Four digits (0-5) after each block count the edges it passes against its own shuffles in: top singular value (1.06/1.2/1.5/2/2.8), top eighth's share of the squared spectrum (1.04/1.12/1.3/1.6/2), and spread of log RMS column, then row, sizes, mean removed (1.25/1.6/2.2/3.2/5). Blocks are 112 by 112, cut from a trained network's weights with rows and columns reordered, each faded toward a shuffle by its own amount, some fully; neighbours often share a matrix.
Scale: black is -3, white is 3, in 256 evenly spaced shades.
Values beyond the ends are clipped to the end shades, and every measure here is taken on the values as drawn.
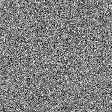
1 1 0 0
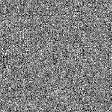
3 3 2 2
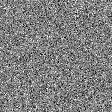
0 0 0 0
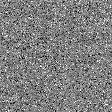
0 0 0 0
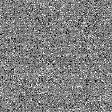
2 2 2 0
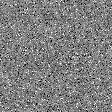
0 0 0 0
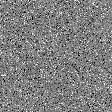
0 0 0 0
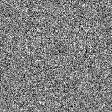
3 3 0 1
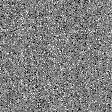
1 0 0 0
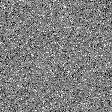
0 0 0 0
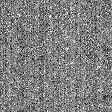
3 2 0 1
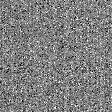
2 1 0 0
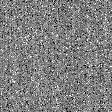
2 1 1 0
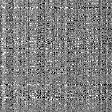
4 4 1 4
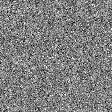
1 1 0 0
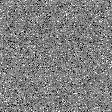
1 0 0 0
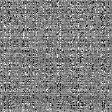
4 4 4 1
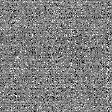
3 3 3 1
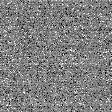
2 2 2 0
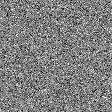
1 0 0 0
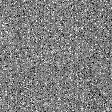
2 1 0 0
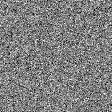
1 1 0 0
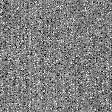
2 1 0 1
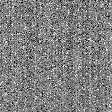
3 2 0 2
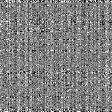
4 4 0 4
